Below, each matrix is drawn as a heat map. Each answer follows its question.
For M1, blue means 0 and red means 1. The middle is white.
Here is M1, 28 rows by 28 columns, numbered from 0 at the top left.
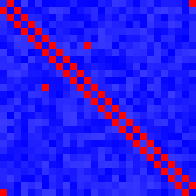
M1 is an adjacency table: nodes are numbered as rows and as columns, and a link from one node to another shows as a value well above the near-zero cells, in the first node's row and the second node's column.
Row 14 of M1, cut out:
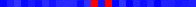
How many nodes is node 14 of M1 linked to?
2
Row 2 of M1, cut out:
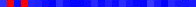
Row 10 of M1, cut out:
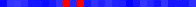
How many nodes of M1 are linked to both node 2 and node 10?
0
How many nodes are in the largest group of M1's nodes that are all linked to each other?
2
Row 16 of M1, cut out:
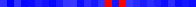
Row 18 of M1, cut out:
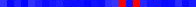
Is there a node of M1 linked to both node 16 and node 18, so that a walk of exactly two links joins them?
yes
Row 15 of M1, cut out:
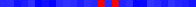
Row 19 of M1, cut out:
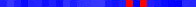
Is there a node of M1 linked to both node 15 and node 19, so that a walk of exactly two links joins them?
no
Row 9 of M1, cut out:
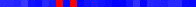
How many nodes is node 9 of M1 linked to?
2
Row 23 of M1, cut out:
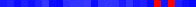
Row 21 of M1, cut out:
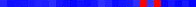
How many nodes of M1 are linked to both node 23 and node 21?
1
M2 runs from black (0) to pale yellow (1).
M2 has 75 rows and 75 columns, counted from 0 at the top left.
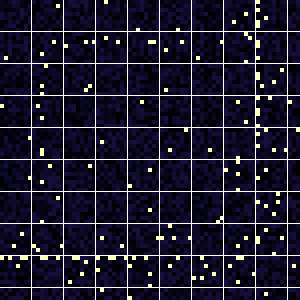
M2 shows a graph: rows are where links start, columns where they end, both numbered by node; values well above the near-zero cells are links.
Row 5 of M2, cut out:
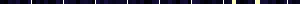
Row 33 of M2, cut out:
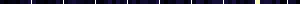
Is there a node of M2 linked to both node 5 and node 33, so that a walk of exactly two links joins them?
yes
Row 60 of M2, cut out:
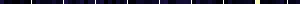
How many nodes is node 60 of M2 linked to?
1
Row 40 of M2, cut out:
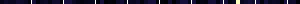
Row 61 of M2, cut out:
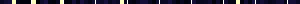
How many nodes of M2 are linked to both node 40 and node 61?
1
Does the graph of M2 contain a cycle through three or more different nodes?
no
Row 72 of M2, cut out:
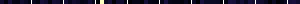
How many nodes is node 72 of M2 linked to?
1
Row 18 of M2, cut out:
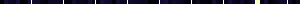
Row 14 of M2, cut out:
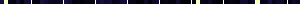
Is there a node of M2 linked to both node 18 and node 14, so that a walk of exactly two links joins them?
yes
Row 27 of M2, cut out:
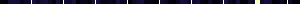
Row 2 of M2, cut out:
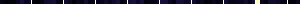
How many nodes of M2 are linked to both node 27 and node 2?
1
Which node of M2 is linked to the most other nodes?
node 64
